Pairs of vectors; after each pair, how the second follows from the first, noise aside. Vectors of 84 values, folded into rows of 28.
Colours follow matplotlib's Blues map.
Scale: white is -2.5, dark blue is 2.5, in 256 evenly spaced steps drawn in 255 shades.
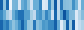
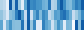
reversed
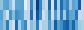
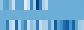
partly zeroed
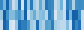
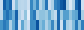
reversed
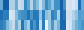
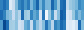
wrapped around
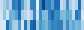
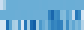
partly zeroed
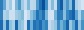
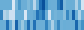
partly zeroed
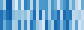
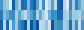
wrapped around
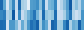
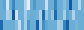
partly zeroed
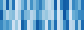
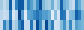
wrapped around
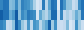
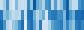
reversed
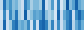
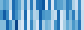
reversed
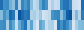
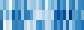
reversed
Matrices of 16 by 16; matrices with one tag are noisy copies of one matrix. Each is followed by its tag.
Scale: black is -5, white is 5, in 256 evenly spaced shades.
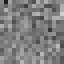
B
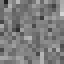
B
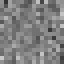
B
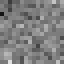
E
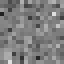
E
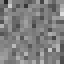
B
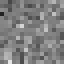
E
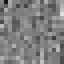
B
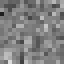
E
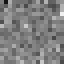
B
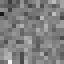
E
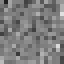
B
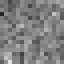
E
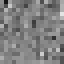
B
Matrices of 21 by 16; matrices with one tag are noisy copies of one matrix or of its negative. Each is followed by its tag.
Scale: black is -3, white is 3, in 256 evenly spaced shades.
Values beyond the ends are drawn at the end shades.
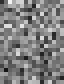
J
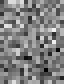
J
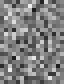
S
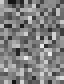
J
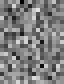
S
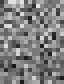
J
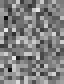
S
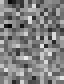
J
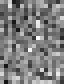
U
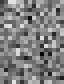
J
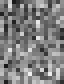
U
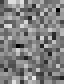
J
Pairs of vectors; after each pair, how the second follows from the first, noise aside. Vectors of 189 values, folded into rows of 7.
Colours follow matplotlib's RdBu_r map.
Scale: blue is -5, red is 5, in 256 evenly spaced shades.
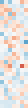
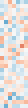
shuffled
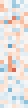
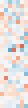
shuffled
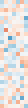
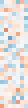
copied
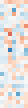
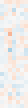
shrunk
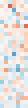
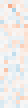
shrunk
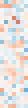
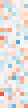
shuffled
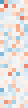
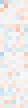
shrunk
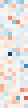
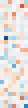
shuffled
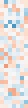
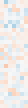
shrunk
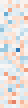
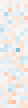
shrunk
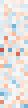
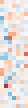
shuffled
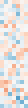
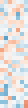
shuffled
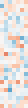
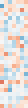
copied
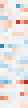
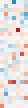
shuffled
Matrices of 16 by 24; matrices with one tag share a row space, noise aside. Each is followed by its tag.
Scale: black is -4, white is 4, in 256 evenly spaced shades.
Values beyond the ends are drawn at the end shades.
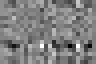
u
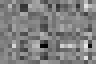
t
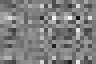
u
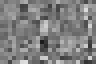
t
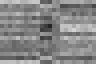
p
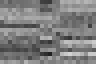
p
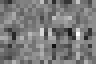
u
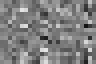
t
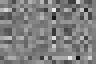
u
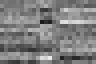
p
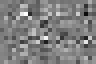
t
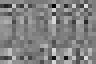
u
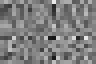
u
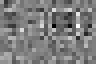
u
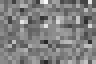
t
